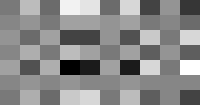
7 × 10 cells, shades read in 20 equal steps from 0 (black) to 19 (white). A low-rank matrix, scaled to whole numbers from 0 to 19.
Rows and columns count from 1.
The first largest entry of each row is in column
4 4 10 4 10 2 5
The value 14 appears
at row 1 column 2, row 4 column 4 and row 7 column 7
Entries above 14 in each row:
3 0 2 0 2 0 2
